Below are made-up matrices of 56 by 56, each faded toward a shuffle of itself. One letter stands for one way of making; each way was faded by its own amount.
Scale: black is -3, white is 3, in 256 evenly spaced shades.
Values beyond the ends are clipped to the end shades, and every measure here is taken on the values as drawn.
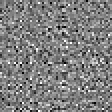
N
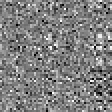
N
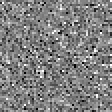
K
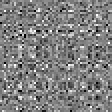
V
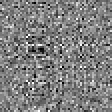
N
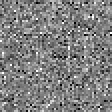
K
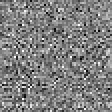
N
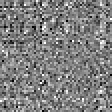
N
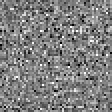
K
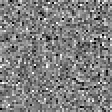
K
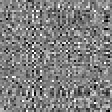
V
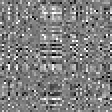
V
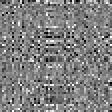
V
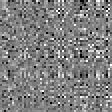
V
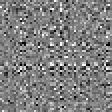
V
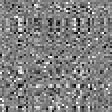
V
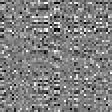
V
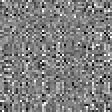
V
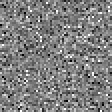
K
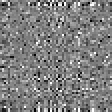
V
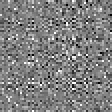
V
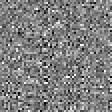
N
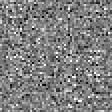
K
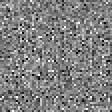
K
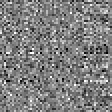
N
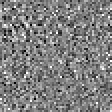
N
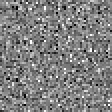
K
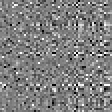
V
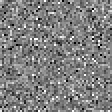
K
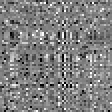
V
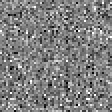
K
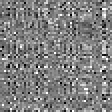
V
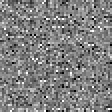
K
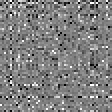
V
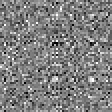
N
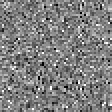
K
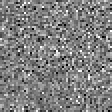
K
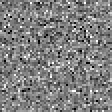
K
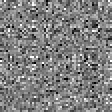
N
